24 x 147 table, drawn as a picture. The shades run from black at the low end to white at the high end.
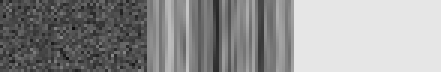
The table splits into one row of 3 panels. Panel 1,1: low, fine-grained. Panel 1,2: middling, streaked downward, strong in contrast. Panel 1,3: very high, flat.
